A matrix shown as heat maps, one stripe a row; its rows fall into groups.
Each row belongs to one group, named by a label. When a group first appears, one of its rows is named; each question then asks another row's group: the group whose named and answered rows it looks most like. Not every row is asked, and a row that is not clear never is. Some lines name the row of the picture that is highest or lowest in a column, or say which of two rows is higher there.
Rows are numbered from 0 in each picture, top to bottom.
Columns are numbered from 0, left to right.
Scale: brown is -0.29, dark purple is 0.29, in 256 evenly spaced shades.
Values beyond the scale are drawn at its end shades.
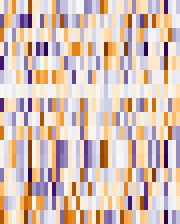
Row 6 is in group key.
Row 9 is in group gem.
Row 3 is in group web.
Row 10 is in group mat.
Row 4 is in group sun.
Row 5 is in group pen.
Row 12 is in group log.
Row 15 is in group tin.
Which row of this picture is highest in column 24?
4
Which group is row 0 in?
mat
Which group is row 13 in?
web
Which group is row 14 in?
gem
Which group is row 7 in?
log
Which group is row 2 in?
gem
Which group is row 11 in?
mat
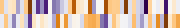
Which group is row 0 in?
web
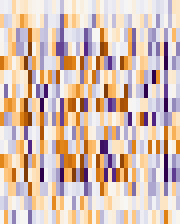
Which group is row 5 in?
gem
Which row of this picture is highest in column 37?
3
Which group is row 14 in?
pen
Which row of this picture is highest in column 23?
1
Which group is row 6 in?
web
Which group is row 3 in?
mat
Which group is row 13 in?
mat
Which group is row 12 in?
tin
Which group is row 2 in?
mat
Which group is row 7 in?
tin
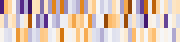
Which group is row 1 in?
web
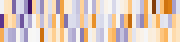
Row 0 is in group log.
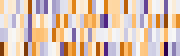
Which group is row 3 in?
tin
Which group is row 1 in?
key
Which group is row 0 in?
web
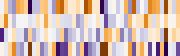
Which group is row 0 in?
key
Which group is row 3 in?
mat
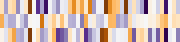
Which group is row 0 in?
web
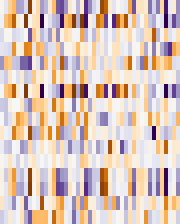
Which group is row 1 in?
tin
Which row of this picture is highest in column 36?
3
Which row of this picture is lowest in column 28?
14
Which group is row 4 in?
log
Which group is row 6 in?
tin
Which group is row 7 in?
pen
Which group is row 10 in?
sun
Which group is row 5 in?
pen
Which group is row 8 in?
key
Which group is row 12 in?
mat
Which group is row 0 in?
mat
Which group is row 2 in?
log
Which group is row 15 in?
pen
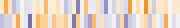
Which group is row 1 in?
pen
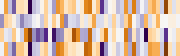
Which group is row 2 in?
web
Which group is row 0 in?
key
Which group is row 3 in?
key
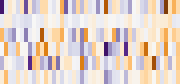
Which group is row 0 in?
sun
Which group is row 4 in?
log
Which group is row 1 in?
log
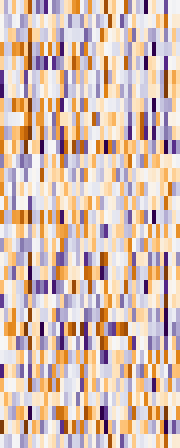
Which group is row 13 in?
gem
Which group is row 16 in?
key
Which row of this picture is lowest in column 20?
23
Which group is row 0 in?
web
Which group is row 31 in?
sun
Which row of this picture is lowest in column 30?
23
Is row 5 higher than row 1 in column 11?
No
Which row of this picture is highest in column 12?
26
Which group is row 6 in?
sun
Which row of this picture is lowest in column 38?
26
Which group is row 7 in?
gem
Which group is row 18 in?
mat
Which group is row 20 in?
web
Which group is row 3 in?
gem
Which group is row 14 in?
key
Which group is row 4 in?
web
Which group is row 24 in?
mat
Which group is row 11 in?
log
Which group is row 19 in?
key
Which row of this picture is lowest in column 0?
30
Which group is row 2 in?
mat
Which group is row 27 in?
gem
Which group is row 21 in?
sun
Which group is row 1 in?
sun
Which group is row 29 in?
key
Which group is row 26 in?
log
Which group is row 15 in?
gem
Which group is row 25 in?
key
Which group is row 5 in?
sun
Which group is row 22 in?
mat
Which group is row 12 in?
sun
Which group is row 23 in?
tin
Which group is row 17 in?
log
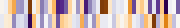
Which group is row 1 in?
log
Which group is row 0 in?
mat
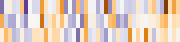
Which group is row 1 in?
sun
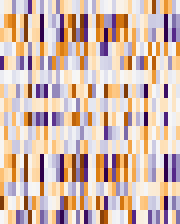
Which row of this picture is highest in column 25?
3
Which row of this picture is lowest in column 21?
3
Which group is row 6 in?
web
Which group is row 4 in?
log
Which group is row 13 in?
sun
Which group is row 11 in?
tin
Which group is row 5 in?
log
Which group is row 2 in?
tin
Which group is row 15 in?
mat
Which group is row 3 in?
key
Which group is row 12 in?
tin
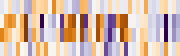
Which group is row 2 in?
tin
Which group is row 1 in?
tin
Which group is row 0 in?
pen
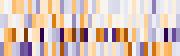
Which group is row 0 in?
gem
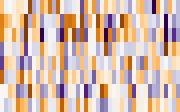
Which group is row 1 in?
tin
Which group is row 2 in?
tin
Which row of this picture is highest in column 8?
0
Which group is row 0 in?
gem
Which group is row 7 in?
key
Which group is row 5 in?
gem
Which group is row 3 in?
sun
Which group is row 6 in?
mat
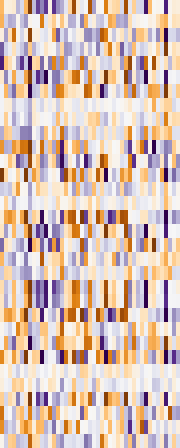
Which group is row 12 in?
tin
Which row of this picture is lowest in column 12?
29
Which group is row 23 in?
key
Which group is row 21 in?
web
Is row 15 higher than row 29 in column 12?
Yes
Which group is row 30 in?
gem
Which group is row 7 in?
log
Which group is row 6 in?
key
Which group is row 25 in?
tin
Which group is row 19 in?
log
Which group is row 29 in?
gem
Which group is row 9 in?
log
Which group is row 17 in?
log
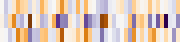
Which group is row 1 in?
mat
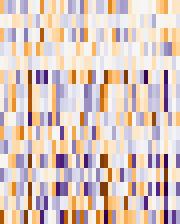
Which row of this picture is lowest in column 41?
12
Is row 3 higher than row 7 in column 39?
No
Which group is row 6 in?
mat
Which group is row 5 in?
web
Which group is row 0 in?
sun
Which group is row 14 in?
web
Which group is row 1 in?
gem
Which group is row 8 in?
log
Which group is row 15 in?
tin
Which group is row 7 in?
mat
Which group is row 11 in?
mat
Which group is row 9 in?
gem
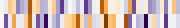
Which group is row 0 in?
mat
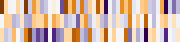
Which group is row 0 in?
tin
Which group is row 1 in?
pen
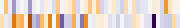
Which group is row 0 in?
key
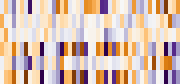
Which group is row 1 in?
gem
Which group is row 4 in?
log
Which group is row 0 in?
key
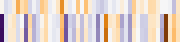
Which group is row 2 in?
sun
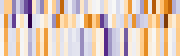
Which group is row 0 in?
log
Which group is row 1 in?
key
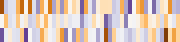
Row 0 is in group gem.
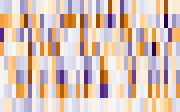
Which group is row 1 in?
tin
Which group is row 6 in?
key
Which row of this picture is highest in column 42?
2
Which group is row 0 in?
sun
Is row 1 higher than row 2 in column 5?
No
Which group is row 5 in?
mat
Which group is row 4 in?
mat
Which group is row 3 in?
gem
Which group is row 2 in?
log
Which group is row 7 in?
log
